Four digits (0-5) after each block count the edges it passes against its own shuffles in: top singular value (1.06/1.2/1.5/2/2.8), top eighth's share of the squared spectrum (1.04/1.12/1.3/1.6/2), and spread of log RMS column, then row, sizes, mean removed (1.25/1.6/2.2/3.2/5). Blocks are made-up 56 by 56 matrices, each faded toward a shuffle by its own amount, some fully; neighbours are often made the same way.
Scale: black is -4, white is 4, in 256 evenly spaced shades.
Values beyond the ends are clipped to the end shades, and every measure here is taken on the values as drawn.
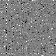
3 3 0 0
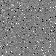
2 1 0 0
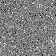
0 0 0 0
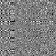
4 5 3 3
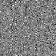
3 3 1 0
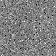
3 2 0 0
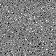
0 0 0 0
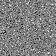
1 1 0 0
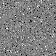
0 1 0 0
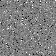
1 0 0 0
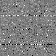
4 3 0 2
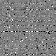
4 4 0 2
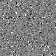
2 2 0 1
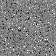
0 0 0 0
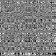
4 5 2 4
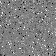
1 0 0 0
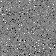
1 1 0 0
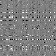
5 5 2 3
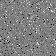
0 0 0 0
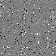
3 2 1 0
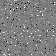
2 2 0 0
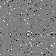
3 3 1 1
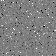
0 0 0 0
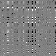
5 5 3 2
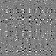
4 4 2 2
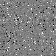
3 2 0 1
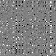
4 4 2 2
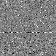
2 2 0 2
